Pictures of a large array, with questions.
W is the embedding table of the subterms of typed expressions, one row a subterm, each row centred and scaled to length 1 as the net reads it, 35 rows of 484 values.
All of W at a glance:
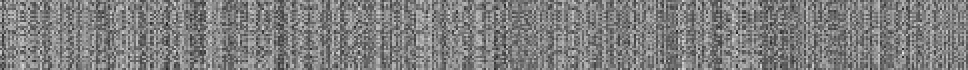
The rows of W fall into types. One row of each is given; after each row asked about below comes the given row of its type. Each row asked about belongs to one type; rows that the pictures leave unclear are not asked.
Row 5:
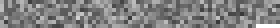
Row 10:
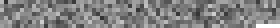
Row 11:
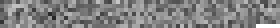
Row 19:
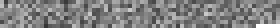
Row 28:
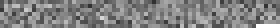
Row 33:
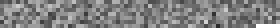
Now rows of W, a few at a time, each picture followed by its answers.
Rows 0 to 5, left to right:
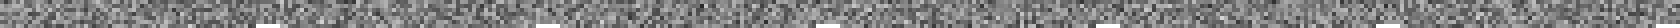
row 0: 33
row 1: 5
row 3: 28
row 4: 28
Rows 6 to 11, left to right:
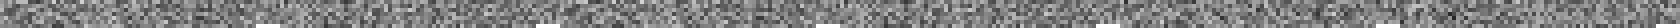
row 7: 19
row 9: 19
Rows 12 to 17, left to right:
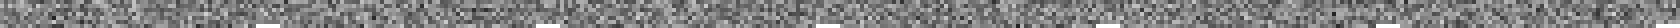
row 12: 5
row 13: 10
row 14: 5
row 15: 19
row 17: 10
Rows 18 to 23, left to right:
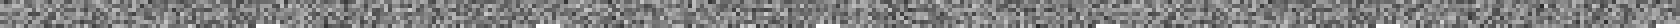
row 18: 33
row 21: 11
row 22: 33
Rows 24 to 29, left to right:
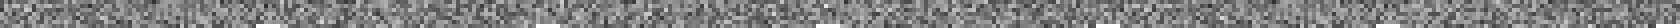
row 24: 28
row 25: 5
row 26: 19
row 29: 33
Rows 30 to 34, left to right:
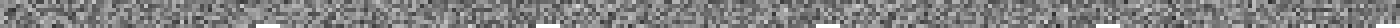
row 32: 33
